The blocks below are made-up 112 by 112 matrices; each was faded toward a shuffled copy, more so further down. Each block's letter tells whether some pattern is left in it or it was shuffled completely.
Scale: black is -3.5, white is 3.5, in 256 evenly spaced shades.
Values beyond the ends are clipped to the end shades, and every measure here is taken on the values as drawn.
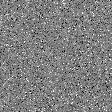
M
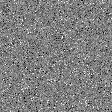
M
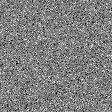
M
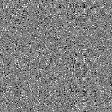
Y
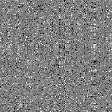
Y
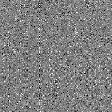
Y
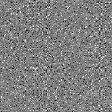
Y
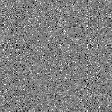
Y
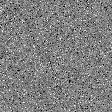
M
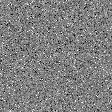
M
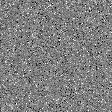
M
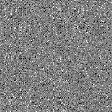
Y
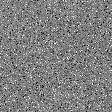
M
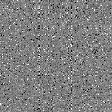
Y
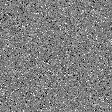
M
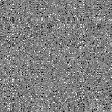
Y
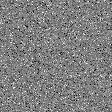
M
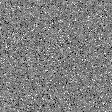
M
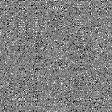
Y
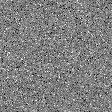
M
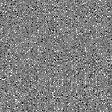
Y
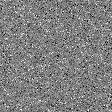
M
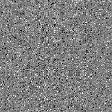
Y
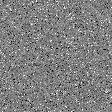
M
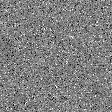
M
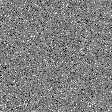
M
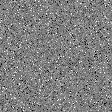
M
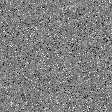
M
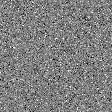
M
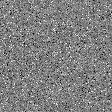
M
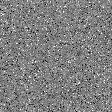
M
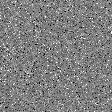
M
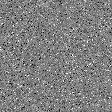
M
